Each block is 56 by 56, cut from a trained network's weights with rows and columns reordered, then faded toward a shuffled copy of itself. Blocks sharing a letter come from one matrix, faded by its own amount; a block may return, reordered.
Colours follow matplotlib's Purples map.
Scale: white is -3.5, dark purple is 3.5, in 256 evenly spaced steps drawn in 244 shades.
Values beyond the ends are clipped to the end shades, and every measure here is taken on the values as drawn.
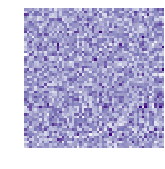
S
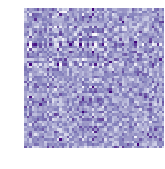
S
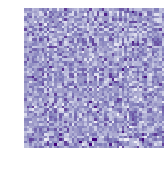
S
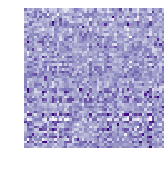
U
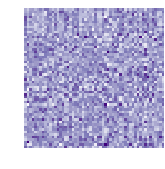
S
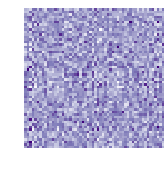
S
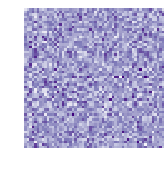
S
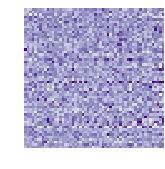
U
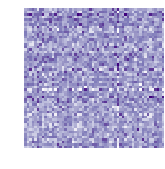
U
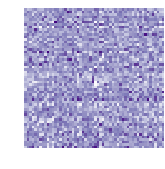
U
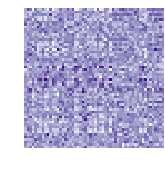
U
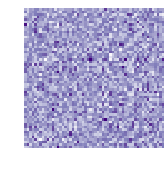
S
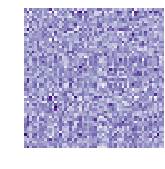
S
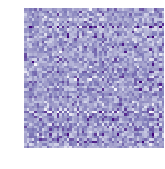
U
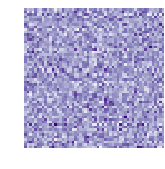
S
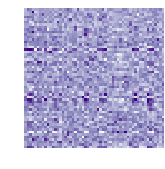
U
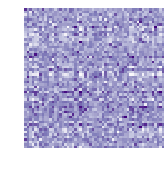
U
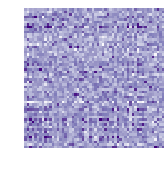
U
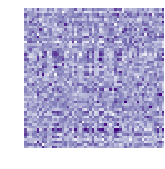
U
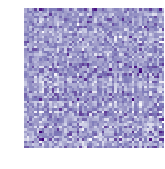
U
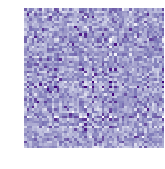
U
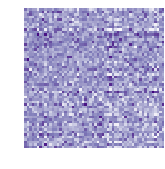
U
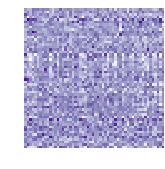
U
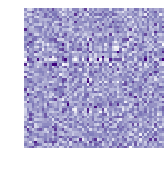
S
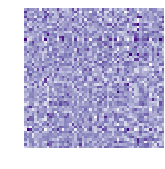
S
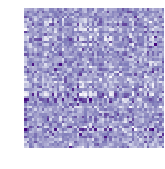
U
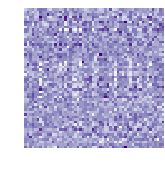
U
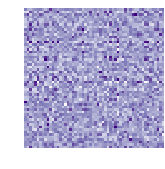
U
